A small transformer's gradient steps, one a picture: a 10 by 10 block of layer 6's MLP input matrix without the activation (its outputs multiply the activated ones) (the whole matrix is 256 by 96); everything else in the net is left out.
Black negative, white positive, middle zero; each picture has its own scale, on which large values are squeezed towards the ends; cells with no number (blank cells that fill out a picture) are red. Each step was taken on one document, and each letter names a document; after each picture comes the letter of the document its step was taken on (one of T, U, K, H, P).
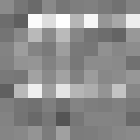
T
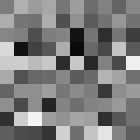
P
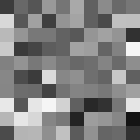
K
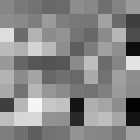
K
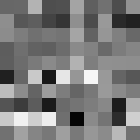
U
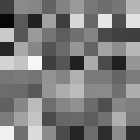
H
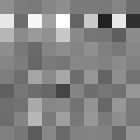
T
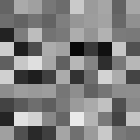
P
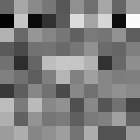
H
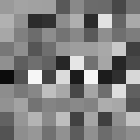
U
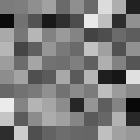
H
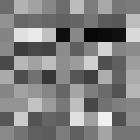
P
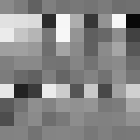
T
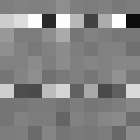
T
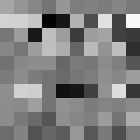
T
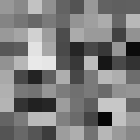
P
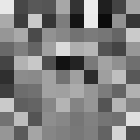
H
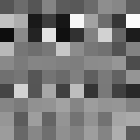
T
